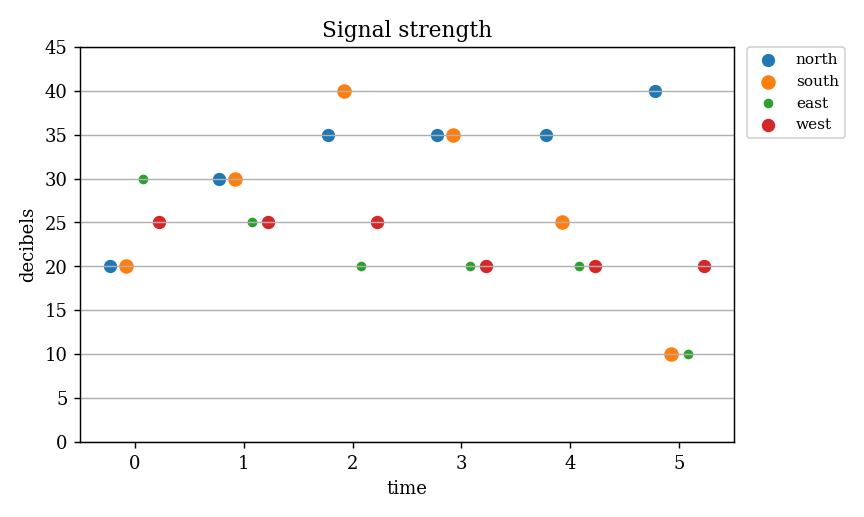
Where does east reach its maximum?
0
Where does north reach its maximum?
5
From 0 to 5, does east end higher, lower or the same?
lower
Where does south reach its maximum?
2
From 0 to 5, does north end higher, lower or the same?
higher
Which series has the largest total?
north
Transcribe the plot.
Title: Signal strength
x-axis: time, ticks 0 1 2 3 4 5
y-axis: decibels, ticks 0 5 10 15 20 25 30 35 40 45
Legend: north, south, east, west
Values:
north: 20 30 35 35 35 40
south: 20 30 40 35 25 10
east: 30 25 20 20 20 10
west: 25 25 25 20 20 20
